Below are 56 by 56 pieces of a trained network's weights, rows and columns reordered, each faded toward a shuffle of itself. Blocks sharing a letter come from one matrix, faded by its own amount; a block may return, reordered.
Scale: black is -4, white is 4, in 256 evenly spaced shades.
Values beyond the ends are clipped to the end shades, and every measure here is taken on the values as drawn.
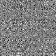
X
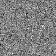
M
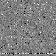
M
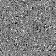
M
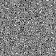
M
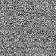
X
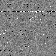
M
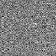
X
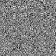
X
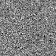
M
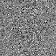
M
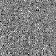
M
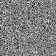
M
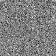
M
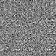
X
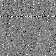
M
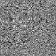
X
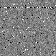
M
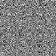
X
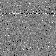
M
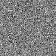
M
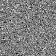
M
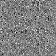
M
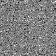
M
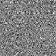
X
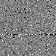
M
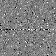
M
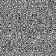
X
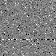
M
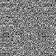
X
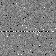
M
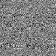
X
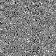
M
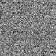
X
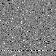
M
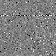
M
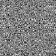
X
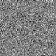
X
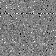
M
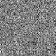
X
